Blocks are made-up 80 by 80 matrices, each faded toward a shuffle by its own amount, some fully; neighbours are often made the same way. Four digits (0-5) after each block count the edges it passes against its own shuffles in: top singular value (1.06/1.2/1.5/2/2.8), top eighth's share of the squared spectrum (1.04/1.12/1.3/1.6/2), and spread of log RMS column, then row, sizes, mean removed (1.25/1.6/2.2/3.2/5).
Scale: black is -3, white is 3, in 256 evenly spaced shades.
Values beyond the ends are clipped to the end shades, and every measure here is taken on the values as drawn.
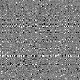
4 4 2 3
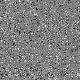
3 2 0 1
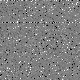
3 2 0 1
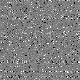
3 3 0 2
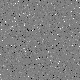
0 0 0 0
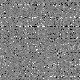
4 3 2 2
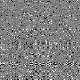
4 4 2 3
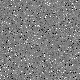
0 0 0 0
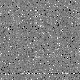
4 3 1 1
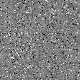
2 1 0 0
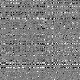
5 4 2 3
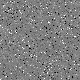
0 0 0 0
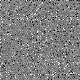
3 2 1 1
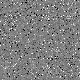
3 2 0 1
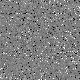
3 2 0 1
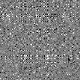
4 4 2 3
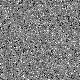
0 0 0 0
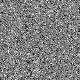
2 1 0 0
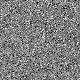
1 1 0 0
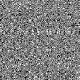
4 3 2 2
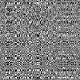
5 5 3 3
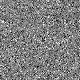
3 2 0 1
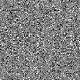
3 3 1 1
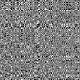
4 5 3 3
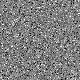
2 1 0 0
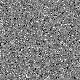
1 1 0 0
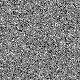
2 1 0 0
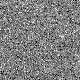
0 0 0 0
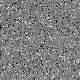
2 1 0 0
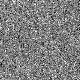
0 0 1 0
